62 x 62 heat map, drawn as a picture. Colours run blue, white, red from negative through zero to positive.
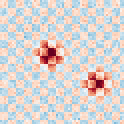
Ninth with the highest average: centre. Lone odd cells: none. Odd rows or columns: none. Bumps: two. Mirror symmetry: none.
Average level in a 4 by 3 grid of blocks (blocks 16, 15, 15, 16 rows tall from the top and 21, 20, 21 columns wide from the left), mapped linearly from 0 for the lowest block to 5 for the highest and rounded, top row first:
0 0 0 | 1 5 0 | 0 1 5 | 0 0 1
